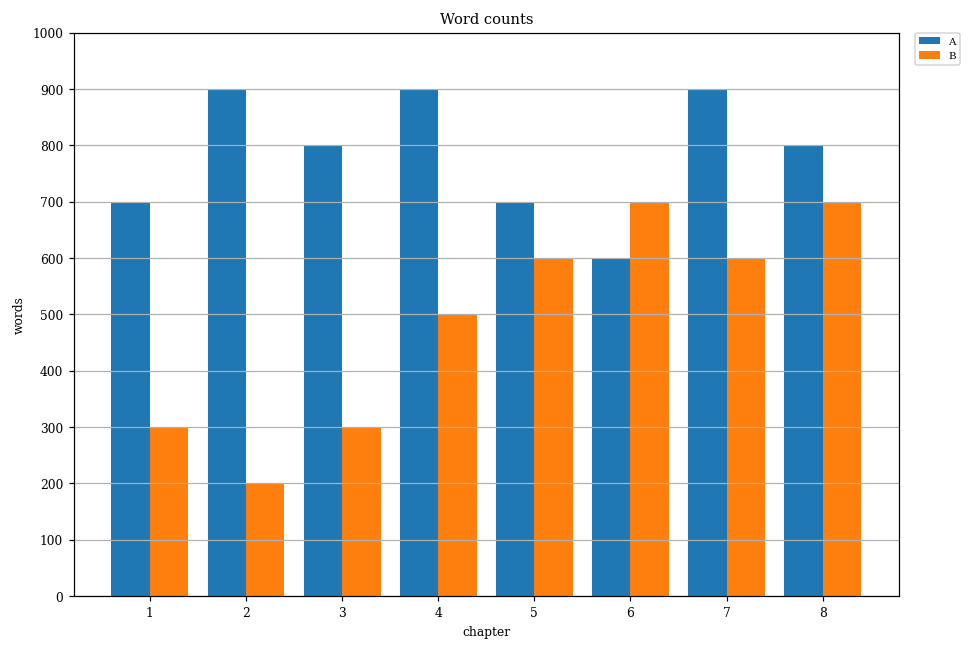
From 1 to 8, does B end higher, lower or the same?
higher
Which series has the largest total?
A
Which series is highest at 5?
A
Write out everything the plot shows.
Title: Word counts
x-axis: chapter, ticks 1 2 3 4 5 6 7 8
y-axis: words, ticks 0 100 200 300 400 500 600 700 800 900 1000
Legend: A, B
Values:
A: 700 900 800 900 700 600 900 800
B: 300 200 300 500 600 700 600 700
